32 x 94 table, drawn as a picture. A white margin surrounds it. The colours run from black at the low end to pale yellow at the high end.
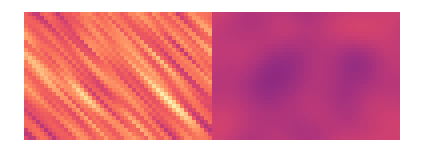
It is made of 1 by 2 panels. Panel 1,1: high, slanting down to the right. Panel 1,2: middling, smooth, faint in contrast.
